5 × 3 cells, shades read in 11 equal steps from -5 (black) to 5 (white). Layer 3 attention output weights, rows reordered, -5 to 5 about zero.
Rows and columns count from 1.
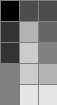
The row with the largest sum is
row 5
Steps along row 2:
up down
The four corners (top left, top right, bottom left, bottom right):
-5 -2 0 4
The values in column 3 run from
-2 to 4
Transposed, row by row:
-5 -3 -3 0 0 / -2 2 3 3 4 / -2 -1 0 2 4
